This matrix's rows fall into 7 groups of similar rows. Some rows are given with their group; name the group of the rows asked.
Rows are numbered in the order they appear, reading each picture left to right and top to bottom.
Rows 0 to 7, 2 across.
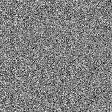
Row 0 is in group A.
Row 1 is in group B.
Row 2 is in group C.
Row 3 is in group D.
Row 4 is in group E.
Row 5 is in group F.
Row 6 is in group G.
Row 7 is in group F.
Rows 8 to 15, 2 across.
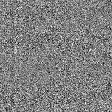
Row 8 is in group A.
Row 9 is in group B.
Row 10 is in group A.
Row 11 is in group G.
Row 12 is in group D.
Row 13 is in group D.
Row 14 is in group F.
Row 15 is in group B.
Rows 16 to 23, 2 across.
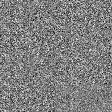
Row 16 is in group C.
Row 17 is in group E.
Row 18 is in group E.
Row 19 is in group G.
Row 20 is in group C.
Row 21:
E
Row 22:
E
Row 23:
A
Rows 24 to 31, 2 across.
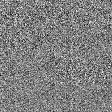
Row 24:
A
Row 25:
G
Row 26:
F
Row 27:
A
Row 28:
B
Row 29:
E
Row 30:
B
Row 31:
A
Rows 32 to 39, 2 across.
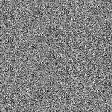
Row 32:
F
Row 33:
D
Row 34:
D
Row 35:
E
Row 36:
D
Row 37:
E
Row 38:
F
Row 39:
D
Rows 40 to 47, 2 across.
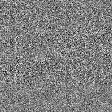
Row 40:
E
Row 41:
E
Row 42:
A
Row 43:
B
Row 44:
A
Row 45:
E
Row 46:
B
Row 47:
C
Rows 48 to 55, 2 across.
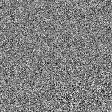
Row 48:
C
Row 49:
B
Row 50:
G
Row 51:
B
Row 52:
F
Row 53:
E
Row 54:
B
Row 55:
A
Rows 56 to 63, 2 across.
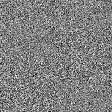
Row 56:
B
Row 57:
D
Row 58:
B
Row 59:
E
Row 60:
C
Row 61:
G
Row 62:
E
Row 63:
D
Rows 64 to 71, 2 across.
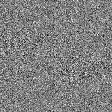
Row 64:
G
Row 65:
C
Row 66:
F
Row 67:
D
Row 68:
G
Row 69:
A
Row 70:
B
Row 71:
C
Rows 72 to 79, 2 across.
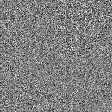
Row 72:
F
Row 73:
E
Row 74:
E
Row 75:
C
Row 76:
D
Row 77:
E
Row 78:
G
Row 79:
A
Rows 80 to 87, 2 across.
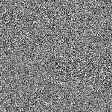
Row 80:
G
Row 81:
D
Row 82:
F
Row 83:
D
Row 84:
B
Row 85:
E
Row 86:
C
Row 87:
D
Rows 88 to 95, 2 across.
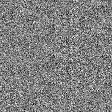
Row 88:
G
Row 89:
A
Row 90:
B
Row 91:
A
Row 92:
B
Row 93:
E
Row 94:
C
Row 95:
D
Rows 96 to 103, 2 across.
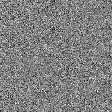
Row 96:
B
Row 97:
D
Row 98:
B
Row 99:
G
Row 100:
C
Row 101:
G
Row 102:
D
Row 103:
C
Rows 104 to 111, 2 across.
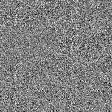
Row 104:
A
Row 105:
C
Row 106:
B
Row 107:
A
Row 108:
A
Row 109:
B
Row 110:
D
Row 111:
D
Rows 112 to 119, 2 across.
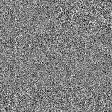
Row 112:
D
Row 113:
G
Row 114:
A
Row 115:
B
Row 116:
D
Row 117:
D
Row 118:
F
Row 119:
E
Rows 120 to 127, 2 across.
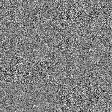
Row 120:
C
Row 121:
F
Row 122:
G
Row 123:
G
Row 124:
A
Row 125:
C
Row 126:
G
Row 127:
F
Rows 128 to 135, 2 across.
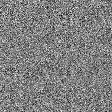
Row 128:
D
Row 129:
A
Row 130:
B
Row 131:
B
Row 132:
A
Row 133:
F
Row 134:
C
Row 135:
E
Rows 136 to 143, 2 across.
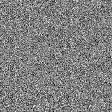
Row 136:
B
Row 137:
A
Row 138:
D
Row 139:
F
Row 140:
D
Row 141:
B
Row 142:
G
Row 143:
G
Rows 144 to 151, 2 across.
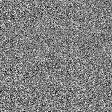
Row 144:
F
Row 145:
E
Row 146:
G
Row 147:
A
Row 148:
A
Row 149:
E
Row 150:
E
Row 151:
E
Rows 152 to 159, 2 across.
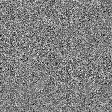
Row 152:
B
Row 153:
A
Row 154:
E
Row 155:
F
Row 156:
D
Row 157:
E
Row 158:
C
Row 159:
C
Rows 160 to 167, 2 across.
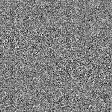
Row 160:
A
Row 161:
C
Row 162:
D
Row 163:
C
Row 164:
G
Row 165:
E
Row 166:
G
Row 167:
G
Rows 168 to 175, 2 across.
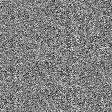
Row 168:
B
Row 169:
E
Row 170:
G
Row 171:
C
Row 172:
A
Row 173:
A
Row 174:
A
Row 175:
E
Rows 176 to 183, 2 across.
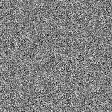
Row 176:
C
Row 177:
E
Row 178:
F
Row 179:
E
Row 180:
B
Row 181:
D
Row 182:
C
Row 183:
C
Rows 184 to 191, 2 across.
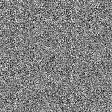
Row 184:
C
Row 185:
C
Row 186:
C
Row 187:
D
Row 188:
B
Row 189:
A
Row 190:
A
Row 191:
F
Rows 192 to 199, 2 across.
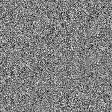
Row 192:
G
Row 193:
F
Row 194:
B
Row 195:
C
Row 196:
F
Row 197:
C
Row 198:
F
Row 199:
G
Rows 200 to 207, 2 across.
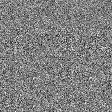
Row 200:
B
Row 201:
B
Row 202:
A
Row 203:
C
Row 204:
G
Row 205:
G
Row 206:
G
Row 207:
B
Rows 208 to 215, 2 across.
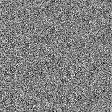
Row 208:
B
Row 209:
G
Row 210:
B
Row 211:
B
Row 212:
A
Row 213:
F
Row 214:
G
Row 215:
F
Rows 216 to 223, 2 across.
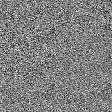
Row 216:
F
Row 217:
G
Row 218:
B
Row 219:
D
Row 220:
A
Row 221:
B
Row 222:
B
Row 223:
B
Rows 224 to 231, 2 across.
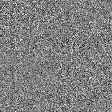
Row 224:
E
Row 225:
G
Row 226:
C
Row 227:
A
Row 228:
A
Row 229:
G
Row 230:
G
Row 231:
F
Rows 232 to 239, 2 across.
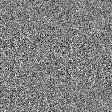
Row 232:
B
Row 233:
G
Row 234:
F
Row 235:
A
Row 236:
D
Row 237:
E
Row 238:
E
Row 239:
B
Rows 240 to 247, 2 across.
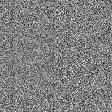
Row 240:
G
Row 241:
D
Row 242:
G
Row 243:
B
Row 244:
B
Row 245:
F
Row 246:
G
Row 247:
A
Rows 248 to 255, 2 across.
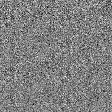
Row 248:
F
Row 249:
B
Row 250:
D
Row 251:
A
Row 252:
A
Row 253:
F
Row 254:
C
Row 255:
F
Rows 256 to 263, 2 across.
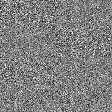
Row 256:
E
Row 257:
C
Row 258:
B
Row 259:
E
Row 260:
G
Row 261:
C
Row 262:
A
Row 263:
F
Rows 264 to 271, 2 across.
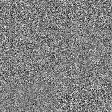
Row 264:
E
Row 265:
E
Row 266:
G
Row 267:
G
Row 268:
B
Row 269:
C
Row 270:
C
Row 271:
A
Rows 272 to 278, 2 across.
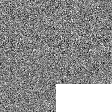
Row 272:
B
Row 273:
C
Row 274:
G
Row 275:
G
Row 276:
E
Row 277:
F
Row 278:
B
